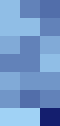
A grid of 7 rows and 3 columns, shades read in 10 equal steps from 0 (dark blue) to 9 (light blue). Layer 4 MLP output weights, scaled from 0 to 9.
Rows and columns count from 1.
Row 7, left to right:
9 9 0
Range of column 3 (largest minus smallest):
8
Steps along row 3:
down up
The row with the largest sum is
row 2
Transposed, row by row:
8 8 7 5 7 6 9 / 5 8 5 5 6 4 9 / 4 5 7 8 6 5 0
